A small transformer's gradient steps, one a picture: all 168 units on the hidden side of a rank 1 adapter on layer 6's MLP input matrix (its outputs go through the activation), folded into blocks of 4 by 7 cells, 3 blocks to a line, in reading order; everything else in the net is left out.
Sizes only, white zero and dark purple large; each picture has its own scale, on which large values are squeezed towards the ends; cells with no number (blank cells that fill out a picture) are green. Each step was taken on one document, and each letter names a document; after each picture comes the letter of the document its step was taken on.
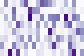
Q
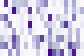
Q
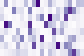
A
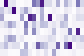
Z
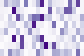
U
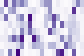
Q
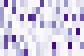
Z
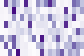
Q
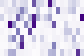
U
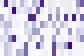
Z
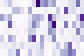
A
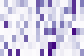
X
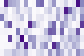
A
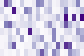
A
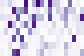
U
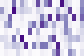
Z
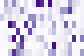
U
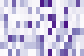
Q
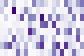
Z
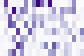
U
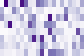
A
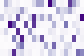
U
